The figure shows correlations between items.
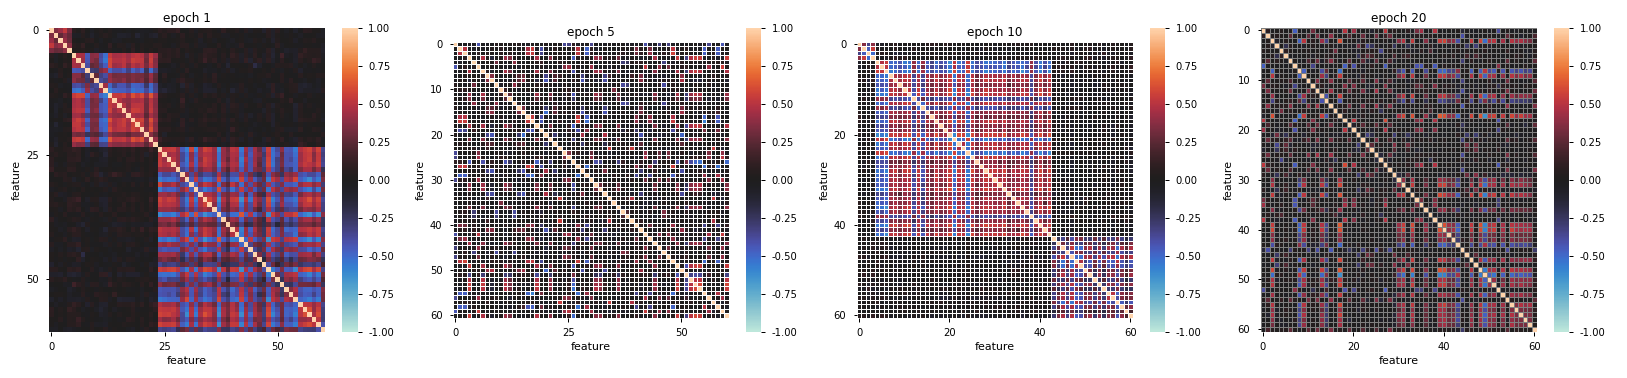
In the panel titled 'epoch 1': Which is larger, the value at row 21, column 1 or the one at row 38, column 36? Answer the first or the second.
the second
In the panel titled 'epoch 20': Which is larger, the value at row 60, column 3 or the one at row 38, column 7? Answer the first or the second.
the first
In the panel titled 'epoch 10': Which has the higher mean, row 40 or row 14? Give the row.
40
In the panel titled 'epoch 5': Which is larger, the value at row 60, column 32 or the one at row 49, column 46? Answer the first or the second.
the first
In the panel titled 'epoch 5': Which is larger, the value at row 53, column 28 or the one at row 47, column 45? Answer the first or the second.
the second
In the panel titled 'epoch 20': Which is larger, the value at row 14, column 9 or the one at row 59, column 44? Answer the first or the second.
the second
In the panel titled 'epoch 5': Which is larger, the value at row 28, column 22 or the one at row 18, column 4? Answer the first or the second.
the second
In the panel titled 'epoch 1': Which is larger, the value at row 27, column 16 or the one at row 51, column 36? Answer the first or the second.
the second
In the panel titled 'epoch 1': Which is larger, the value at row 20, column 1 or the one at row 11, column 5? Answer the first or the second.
the first
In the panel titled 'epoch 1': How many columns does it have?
61
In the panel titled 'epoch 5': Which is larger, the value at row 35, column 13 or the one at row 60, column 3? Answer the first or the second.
the second
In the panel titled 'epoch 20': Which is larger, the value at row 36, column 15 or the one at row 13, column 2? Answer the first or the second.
the second
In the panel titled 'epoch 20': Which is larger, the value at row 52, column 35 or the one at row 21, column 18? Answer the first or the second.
the second
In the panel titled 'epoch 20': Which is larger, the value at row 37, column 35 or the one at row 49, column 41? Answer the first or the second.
the first
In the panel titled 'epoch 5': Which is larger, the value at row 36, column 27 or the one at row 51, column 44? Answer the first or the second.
the first
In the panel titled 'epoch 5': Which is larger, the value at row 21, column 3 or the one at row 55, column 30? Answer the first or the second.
the first
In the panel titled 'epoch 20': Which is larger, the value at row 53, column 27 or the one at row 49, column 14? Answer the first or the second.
the second
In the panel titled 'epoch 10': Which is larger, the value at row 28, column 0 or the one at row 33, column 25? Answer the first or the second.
the second
